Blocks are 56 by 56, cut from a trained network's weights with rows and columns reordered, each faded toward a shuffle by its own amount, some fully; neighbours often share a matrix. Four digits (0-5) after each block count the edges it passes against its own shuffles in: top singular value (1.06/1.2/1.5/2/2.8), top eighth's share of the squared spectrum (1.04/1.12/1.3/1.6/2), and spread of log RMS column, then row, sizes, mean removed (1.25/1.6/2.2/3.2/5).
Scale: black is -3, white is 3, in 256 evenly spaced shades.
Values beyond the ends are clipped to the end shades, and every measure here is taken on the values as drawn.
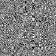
3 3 2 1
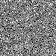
0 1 0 0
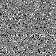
3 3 0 2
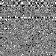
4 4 1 3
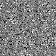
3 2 0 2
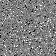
0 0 0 0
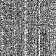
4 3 2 0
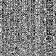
3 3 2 1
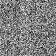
0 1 0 0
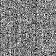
2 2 0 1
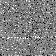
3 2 0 2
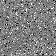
0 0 0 0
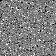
2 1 0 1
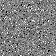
1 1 0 0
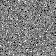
0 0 0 0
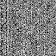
3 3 2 0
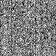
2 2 0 0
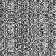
3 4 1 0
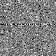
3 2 0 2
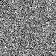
1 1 0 0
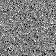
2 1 0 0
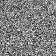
2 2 0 0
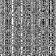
4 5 3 2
